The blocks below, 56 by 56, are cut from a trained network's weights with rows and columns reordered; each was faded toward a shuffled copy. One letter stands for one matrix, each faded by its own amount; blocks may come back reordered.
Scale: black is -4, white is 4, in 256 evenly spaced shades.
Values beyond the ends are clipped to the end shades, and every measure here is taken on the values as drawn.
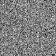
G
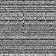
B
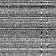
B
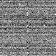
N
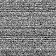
N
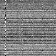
B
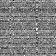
N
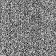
G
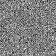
G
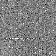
G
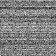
N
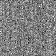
G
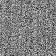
G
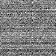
N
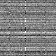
B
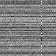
B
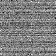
N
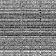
B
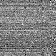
N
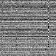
B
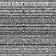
B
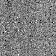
G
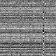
B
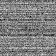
N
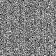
G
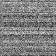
N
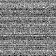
N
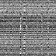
B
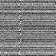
B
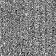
G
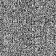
G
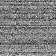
N
